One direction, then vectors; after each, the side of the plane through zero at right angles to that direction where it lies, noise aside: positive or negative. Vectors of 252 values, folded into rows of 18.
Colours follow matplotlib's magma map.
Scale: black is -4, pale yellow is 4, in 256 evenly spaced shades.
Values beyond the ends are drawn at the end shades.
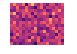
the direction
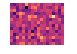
negative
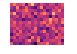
positive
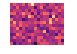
positive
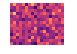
positive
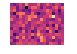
negative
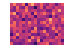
positive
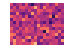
negative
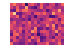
positive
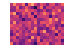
positive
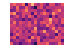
positive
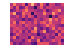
positive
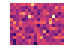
positive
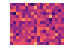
negative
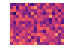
negative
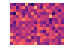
negative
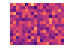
positive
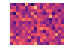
negative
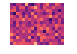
negative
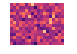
positive
